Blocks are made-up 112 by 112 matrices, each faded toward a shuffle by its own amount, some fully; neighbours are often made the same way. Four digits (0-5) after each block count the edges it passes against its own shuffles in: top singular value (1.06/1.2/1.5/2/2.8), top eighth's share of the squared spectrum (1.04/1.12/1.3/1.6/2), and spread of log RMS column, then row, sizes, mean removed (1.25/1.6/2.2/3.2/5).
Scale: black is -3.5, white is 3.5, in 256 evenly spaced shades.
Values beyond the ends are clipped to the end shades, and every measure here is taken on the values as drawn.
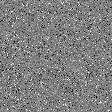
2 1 0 0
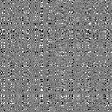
5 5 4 4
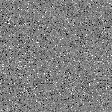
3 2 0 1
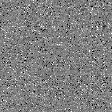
3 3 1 2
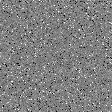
1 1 0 0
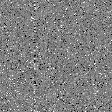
3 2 1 1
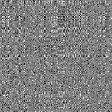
5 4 3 3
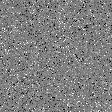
0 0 0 0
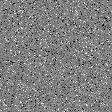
2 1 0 0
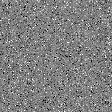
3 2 1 0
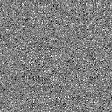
4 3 2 1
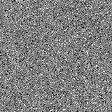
2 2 0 0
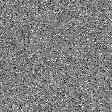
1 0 0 0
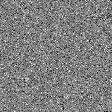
3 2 1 0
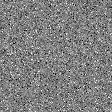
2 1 0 0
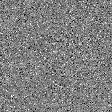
2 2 1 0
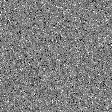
1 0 0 0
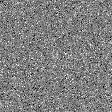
2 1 0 0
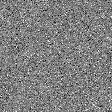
2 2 0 0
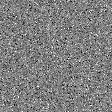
1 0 0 0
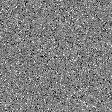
0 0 0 0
